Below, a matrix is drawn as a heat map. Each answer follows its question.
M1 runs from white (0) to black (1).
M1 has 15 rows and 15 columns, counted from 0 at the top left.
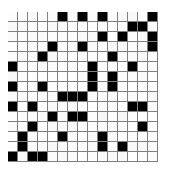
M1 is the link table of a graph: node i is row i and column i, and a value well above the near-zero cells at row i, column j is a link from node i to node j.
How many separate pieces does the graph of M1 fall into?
1
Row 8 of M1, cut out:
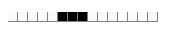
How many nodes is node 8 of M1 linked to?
3
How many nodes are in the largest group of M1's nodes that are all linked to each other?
2
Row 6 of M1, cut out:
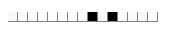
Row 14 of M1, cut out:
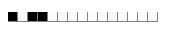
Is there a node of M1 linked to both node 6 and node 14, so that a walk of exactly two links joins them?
no
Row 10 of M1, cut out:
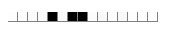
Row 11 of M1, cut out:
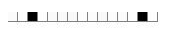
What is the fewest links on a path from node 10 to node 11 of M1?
5
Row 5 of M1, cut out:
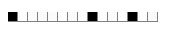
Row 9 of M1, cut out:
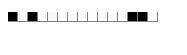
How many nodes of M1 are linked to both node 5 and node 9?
2
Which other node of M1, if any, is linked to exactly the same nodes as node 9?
none
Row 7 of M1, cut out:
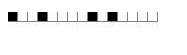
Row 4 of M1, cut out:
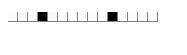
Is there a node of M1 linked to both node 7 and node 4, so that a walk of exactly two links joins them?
yes
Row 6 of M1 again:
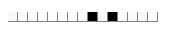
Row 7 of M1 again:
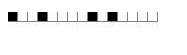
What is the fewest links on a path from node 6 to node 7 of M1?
2
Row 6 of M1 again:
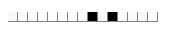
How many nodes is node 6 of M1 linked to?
2
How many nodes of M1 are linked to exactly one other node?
0
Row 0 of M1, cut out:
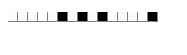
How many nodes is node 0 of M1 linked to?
4
